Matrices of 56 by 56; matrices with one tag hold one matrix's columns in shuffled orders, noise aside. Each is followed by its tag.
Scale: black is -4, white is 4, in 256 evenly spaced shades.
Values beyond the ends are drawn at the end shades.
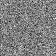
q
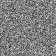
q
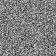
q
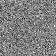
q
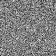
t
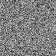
t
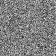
q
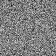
t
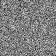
t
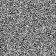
q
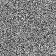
q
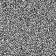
t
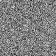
t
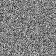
q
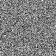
q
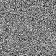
t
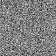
t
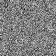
t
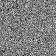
t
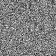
t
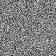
t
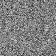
t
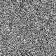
t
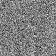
q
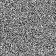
q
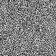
t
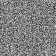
q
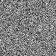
t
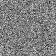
q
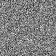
t
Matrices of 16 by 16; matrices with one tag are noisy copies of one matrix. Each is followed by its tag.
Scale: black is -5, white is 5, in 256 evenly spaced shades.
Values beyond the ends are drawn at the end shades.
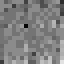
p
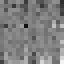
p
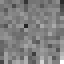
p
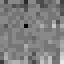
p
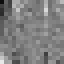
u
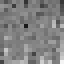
p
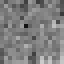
p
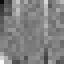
u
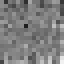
p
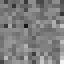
p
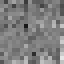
p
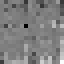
p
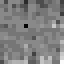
p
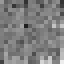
p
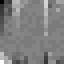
u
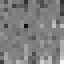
p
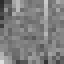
u
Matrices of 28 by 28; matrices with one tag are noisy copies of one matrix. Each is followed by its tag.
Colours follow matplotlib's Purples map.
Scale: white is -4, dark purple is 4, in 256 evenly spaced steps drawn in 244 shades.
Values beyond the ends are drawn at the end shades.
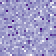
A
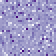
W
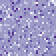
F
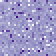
W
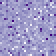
A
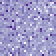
A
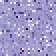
W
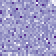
F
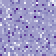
F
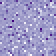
A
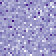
A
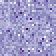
W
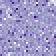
F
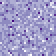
A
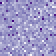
A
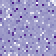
F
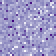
A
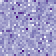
W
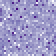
F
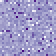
W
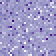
A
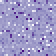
W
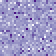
W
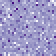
F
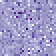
W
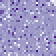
F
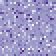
W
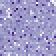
F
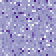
W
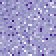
A
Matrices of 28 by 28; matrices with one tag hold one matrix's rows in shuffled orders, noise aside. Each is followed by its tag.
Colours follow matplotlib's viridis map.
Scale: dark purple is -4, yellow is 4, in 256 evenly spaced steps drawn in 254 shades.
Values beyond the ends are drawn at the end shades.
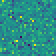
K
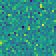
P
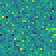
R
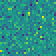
P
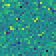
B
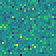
K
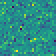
K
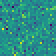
R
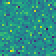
B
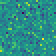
P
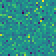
P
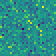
P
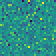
P
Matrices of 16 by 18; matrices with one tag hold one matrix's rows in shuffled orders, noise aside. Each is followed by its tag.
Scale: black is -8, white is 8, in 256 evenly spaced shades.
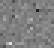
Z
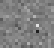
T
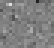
Z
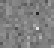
T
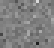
T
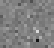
T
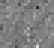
T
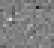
Z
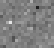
Z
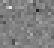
Z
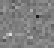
Z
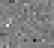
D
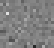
D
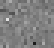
D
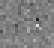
T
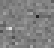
Z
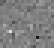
Z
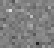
Z
